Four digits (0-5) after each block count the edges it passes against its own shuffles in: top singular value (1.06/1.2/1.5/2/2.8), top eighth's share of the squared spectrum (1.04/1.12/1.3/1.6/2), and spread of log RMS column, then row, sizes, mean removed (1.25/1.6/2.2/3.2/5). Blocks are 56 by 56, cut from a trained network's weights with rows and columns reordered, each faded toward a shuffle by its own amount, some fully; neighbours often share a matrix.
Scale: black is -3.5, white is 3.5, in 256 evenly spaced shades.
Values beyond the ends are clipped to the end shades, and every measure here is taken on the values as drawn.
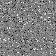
2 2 0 1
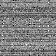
4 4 1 0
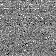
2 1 0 0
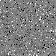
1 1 0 0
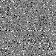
3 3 1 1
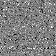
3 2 0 2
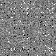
2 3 2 1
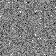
0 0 0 0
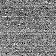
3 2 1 0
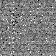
2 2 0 0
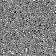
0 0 0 0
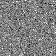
0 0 0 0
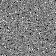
0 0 0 0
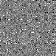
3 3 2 2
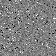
1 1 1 0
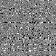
3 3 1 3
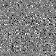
3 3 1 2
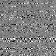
4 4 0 3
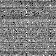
3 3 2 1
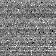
3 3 1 1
